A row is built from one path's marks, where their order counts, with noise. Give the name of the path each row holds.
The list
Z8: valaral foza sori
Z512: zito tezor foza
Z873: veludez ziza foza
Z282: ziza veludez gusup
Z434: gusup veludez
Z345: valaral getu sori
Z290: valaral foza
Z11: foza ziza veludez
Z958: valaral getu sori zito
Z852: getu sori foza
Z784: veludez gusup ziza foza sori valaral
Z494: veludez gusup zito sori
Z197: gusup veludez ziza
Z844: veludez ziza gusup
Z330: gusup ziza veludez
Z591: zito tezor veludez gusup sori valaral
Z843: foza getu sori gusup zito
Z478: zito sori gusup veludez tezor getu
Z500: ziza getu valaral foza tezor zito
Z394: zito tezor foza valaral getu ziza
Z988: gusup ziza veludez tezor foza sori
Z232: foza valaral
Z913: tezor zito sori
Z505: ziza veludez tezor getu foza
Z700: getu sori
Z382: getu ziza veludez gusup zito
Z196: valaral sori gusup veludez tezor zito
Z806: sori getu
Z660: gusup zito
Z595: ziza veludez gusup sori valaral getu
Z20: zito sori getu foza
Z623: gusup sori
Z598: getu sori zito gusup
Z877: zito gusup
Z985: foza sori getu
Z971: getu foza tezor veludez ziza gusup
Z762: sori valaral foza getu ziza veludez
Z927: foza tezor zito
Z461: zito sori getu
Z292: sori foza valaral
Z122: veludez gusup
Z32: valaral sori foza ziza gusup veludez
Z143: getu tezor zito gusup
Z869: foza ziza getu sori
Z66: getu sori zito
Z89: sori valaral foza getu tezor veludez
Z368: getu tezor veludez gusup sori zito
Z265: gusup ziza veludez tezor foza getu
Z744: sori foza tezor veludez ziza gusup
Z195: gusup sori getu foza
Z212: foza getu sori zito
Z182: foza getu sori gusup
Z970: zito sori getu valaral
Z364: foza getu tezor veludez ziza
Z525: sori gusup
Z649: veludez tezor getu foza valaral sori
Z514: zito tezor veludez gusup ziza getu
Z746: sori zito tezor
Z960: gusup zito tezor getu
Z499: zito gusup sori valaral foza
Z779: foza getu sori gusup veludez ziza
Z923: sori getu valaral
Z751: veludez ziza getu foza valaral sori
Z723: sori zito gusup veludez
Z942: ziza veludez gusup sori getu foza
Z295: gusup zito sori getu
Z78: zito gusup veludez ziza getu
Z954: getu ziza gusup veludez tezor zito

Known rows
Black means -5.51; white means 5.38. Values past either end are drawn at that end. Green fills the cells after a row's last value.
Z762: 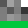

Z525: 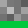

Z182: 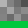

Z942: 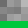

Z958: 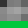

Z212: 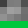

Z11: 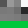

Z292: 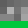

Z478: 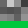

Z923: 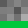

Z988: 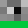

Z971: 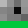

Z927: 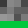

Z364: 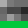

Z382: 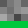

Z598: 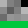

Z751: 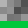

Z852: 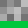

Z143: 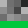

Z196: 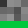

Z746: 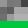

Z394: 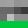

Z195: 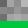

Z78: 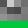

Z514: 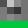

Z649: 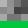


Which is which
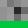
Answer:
Z869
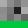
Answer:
Z844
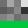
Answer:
Z89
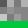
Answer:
Z512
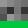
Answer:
Z779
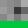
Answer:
Z700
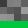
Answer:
Z954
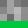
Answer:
Z290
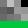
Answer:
Z595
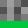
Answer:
Z265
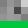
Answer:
Z505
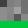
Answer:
Z660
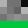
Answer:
Z877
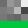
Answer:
Z434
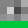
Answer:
Z8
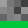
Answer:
Z122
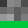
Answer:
Z500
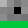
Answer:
Z744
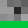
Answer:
Z913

